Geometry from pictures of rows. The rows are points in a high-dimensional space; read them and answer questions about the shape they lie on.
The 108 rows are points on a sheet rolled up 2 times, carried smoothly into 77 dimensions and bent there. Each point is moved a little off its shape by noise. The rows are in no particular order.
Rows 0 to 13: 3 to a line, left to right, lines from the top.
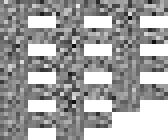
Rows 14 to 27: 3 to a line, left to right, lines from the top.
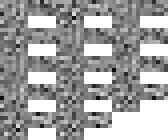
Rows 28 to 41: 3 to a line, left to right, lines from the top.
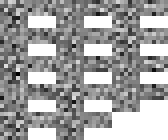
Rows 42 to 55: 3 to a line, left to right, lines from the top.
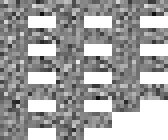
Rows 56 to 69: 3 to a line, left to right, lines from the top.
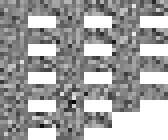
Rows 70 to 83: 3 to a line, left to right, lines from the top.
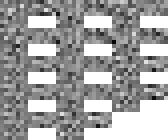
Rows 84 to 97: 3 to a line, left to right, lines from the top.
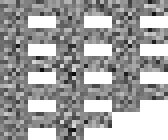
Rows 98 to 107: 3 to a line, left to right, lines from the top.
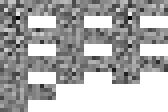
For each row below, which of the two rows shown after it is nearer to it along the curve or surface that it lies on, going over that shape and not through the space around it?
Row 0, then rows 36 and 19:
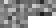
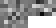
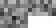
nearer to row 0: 36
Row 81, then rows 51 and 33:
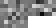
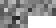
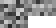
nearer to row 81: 33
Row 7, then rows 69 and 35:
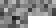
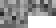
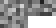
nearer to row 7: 69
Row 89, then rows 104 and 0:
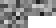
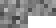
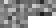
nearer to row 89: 0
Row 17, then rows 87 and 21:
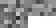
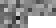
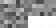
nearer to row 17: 87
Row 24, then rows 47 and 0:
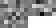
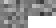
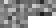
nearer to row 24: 0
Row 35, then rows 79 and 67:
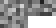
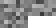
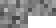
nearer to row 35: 79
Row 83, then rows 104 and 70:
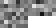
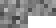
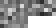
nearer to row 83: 70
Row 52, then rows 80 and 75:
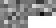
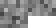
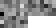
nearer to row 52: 75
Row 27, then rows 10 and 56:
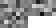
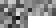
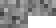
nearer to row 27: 10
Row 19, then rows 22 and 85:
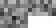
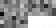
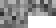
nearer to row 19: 85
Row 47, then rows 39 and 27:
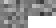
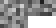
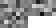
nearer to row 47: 39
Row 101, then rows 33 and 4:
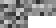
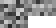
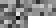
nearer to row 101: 33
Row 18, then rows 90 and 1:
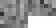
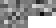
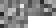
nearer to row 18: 1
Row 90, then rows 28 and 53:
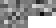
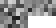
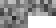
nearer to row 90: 28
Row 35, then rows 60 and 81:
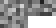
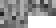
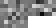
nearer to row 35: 81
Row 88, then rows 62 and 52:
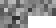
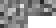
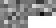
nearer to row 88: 62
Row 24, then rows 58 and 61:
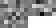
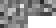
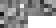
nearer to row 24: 58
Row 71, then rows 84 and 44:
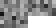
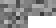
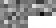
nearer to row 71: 84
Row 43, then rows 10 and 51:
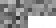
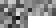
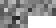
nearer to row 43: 51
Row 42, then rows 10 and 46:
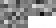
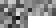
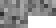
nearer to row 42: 10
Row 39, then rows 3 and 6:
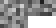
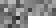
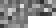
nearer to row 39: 6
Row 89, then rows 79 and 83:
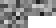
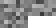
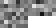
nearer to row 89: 83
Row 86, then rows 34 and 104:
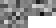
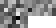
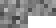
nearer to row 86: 34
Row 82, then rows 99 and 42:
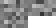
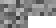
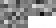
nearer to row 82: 99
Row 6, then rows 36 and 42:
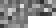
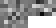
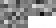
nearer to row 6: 36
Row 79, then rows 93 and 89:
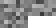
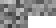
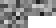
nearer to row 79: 93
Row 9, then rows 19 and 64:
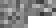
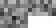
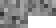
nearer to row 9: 64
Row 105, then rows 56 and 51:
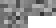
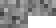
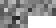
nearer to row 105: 51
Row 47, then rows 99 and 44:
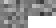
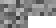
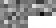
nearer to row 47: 99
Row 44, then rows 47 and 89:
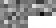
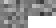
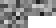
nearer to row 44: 89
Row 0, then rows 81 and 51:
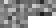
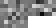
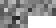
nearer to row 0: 81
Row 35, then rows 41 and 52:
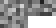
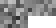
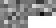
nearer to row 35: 52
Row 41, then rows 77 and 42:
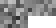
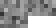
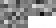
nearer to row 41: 77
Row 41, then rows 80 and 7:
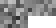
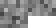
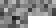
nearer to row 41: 7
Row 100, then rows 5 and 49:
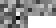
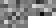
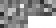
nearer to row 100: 5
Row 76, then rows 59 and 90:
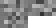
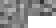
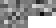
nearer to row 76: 59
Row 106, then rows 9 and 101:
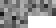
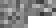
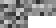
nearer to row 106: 9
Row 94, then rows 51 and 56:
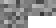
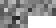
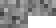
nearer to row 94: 51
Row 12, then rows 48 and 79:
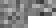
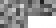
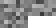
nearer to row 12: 79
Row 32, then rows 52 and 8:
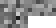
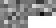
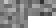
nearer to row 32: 8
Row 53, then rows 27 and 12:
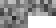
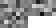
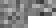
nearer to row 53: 12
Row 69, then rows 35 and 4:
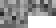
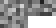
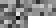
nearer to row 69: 35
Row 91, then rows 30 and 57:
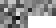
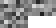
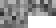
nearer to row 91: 30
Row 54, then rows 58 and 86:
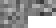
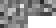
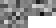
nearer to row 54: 58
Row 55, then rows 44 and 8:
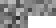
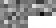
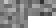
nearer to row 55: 8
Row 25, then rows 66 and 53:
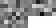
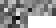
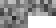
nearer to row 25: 66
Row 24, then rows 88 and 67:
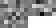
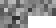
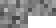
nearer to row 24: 88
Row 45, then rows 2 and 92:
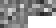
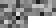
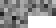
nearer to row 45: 2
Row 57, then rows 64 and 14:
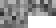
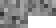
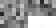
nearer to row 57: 14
